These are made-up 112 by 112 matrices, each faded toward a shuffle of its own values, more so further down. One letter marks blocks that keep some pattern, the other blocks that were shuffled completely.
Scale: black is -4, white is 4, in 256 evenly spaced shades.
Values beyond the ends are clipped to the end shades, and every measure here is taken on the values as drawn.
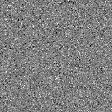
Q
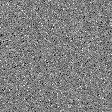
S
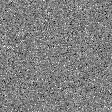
S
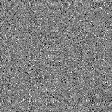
Q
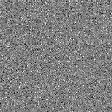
Q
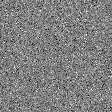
S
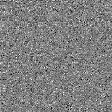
Q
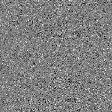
Q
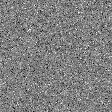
S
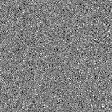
Q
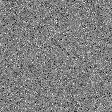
S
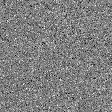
S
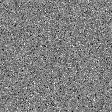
S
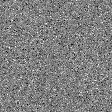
S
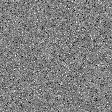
S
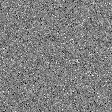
S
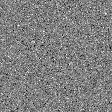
S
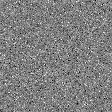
S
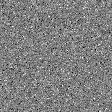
S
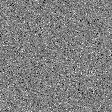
S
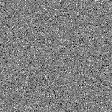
Q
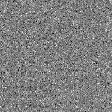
Q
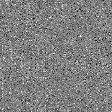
Q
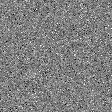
S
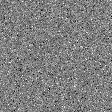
S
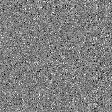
Q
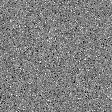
S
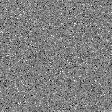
Q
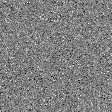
S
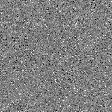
Q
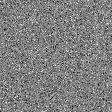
S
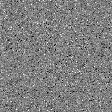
Q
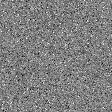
S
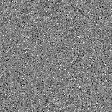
Q
